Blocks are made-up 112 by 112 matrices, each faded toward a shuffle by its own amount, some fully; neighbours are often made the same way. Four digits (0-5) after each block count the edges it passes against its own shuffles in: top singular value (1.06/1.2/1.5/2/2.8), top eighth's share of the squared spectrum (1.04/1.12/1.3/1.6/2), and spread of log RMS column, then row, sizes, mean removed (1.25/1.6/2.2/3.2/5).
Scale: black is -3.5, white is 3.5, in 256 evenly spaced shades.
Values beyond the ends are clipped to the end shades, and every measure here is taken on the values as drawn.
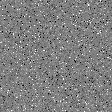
0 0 0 0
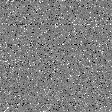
1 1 0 1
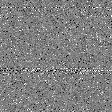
2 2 0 2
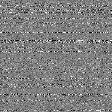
2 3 0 4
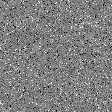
0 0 0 0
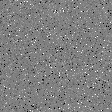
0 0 0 0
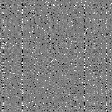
5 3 2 2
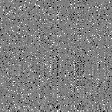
4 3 2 1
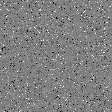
2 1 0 0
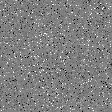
2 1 0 0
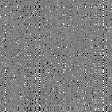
5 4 3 2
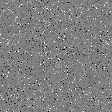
2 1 0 0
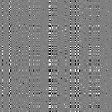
5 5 4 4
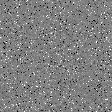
2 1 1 0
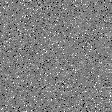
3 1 0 0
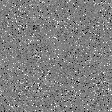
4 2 1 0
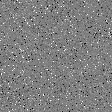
0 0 0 0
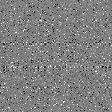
4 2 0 2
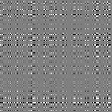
5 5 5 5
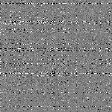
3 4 3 4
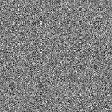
4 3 2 1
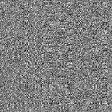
4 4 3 2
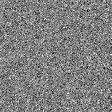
3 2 1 1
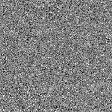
3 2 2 1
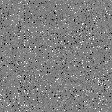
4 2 1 1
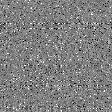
4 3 1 2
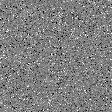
2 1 0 0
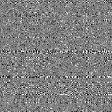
5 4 2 4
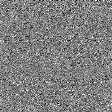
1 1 0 3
